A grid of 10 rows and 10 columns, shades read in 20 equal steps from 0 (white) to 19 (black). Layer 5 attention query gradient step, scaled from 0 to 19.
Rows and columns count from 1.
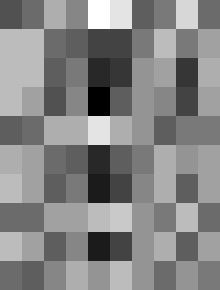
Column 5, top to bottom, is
0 14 16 19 2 16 17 5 17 8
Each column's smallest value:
5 5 6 6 0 2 8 5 3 6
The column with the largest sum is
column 5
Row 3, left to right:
5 5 12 10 16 15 8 7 15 6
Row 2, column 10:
7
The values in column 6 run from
2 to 15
